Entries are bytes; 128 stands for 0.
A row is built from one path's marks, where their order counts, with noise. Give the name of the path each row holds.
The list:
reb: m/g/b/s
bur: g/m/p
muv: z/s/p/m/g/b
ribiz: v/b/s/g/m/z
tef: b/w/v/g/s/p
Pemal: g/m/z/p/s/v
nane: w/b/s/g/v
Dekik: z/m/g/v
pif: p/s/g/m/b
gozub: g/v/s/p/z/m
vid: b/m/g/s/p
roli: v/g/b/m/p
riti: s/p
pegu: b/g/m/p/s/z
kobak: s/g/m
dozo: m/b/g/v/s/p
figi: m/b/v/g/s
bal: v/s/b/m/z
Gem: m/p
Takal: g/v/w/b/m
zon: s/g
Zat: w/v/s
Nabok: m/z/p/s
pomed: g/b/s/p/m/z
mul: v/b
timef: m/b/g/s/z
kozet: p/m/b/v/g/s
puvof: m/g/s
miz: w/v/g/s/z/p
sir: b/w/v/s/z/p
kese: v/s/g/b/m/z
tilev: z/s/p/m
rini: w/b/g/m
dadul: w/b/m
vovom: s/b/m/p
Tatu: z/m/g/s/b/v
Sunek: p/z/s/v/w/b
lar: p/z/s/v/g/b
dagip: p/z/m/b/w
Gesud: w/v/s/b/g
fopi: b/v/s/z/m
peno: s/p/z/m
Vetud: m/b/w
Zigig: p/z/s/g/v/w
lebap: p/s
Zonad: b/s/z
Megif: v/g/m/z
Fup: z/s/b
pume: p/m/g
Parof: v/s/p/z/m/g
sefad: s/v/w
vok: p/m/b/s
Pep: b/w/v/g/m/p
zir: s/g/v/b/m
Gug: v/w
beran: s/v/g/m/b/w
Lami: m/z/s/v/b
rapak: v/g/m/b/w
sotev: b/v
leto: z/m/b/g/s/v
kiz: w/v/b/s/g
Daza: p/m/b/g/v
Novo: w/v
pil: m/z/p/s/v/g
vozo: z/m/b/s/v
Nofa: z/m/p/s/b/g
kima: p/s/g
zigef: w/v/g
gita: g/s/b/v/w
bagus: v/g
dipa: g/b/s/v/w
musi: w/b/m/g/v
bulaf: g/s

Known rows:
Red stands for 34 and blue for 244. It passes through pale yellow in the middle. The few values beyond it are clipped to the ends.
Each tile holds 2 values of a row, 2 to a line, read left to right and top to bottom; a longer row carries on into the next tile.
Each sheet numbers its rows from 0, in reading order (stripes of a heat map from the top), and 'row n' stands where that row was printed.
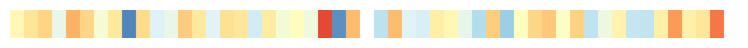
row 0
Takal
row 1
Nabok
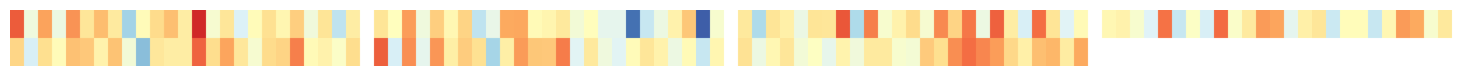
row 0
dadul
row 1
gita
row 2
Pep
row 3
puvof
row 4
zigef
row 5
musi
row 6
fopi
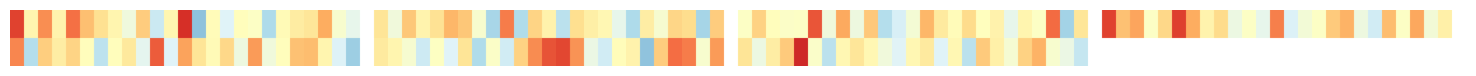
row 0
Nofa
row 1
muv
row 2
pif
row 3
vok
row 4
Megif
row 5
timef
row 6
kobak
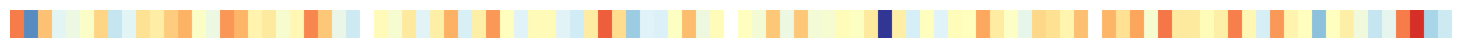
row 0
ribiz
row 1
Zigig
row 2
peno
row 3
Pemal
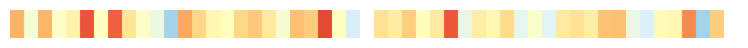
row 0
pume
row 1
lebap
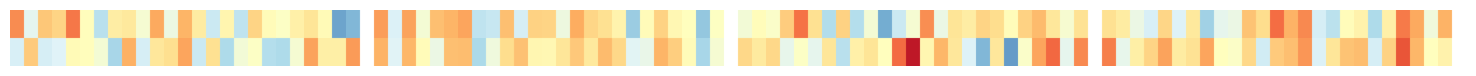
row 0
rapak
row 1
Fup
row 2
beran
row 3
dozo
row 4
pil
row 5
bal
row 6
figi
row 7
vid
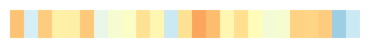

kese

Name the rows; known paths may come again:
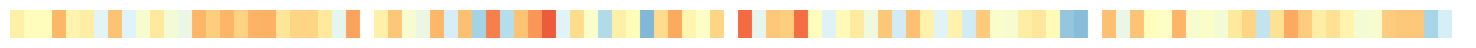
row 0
sotev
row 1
reb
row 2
rapak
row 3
kese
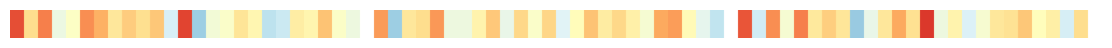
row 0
kozet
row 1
bagus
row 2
dadul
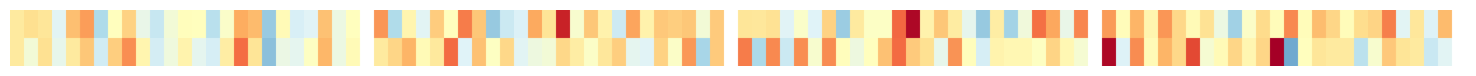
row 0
Sunek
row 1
rini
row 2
figi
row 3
Novo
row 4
Zigig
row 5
lebap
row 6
nane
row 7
leto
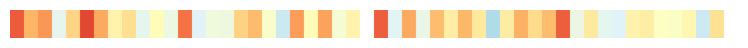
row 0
vok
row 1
musi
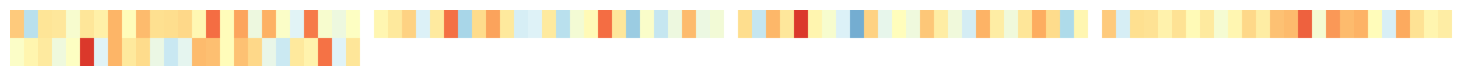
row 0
tef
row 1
lar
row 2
vovom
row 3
sir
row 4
kima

